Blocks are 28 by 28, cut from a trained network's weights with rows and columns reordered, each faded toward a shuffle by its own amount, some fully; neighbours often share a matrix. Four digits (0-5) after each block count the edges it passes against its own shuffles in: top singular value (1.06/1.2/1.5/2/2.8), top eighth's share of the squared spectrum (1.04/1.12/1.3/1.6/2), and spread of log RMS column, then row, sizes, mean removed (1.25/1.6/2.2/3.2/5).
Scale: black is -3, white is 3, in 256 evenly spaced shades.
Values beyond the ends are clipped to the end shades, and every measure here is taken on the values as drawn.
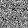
0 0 0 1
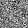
0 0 0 0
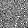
2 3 0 0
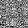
3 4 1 2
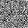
2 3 0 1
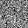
2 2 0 0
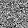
0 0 0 0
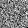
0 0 0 0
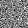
1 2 1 0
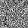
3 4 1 1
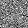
0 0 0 0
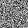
0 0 0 0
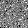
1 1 0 0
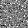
1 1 0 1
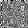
3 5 1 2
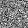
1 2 0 0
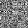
3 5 0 2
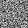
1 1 0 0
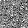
1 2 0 0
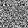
3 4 0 2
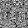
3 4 1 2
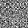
3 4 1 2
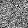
1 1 0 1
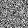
1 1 0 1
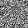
2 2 0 1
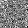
2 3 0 1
